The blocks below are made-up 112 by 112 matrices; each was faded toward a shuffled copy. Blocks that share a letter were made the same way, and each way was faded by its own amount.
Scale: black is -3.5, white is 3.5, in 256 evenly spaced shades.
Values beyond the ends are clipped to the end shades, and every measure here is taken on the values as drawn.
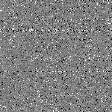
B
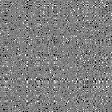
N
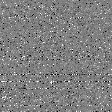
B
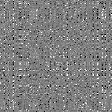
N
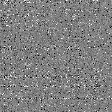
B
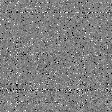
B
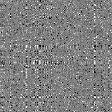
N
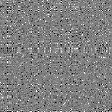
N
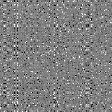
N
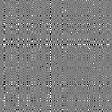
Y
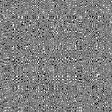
N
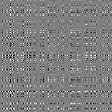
Y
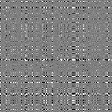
Y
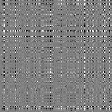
Y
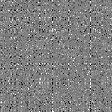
N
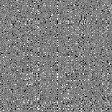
N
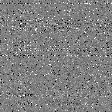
B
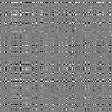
Y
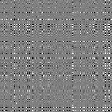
Y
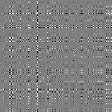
Y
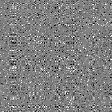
N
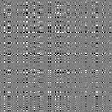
Y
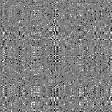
N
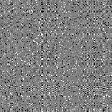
N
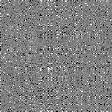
N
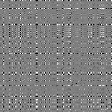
Y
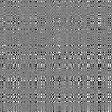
Y
